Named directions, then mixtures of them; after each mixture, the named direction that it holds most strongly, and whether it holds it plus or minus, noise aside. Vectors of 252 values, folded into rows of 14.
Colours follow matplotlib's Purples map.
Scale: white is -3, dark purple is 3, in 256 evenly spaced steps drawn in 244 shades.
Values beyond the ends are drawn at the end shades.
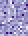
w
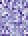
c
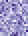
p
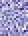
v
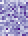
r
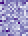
r, minus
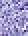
v, plus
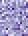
r, plus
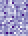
w, plus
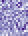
v, minus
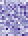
r, plus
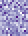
c, minus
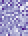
v, minus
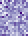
c, plus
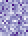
p, plus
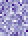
p, plus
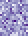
p, minus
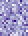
p, minus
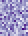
v, minus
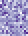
c, minus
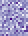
v, plus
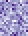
p, plus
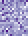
r, minus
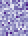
v, plus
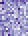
r, minus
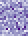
v, minus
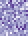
v, minus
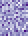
v, plus
